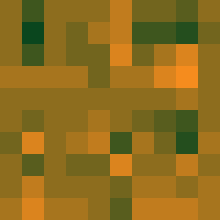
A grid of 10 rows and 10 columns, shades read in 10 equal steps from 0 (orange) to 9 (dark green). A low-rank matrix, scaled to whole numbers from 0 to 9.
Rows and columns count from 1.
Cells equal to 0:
1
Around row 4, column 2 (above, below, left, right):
7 4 3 3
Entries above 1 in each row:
10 10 8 8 10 10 9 9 10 9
